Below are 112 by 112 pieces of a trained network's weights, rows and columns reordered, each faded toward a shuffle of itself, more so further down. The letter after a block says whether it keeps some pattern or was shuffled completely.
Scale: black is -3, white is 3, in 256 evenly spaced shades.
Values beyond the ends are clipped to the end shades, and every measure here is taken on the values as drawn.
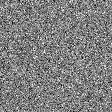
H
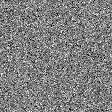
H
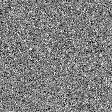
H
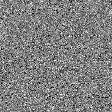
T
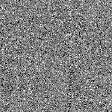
T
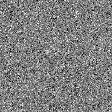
T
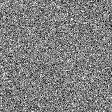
H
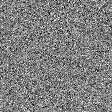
H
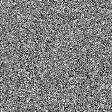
T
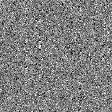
T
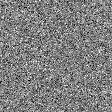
H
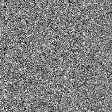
T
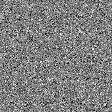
T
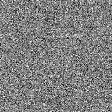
T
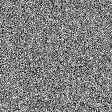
H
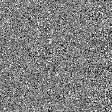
T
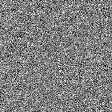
T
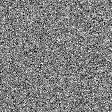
H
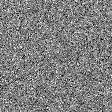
H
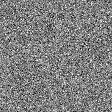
H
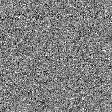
T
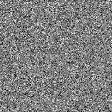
T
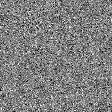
T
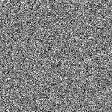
T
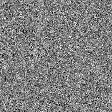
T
